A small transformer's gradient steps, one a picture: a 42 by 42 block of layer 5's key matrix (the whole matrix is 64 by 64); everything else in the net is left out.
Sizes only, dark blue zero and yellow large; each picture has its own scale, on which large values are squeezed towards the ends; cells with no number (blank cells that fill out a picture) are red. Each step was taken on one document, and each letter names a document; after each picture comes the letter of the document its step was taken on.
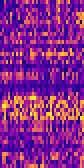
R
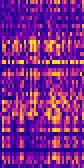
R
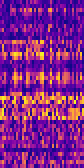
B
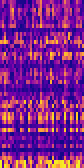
B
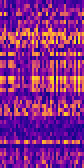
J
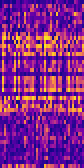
J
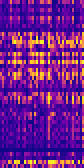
R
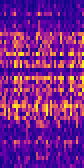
J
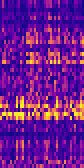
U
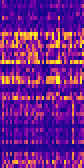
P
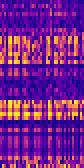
U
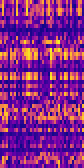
B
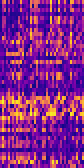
R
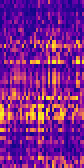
P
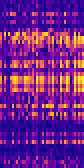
J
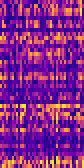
B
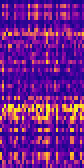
U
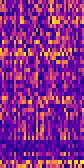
B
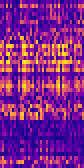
U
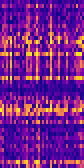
J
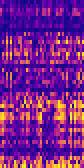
B
